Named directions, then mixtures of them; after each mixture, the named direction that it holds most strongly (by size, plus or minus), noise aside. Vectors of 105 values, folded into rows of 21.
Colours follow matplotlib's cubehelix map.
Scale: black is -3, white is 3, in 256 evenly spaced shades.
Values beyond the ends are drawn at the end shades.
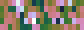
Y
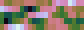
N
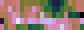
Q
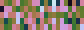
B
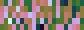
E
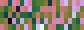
E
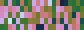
E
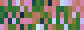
E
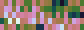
Q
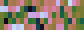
N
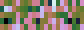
B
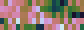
Q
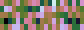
B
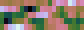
N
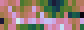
Q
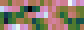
N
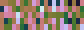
B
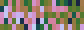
B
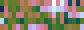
Q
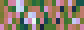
Y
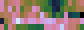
Q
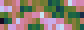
Q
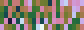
E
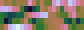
N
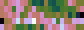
Q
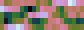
N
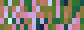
E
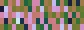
B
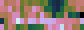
Q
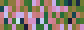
B
